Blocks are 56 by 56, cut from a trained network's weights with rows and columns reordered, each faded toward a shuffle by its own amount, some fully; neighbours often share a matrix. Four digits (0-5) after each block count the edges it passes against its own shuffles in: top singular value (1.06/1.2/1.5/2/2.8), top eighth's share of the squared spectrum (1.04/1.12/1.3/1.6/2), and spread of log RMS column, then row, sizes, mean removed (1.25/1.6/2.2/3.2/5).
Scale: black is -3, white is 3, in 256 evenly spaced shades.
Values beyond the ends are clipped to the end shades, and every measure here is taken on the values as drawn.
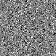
2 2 1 0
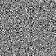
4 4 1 2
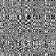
4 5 3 4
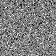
0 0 0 0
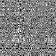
3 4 3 2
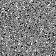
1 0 0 0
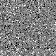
1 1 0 0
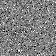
0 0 0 0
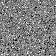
0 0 0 0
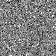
0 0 0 0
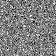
0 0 0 0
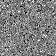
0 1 0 0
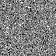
1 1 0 0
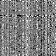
4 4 2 3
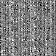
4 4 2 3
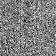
2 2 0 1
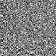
3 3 2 1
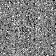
1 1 0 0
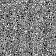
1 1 0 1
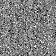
1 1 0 0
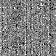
3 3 2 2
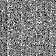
2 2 1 0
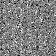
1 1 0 0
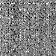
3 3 1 2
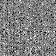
2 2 0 1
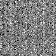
2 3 1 1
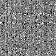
2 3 1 2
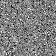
0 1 0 0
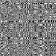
4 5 3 3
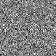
3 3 1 2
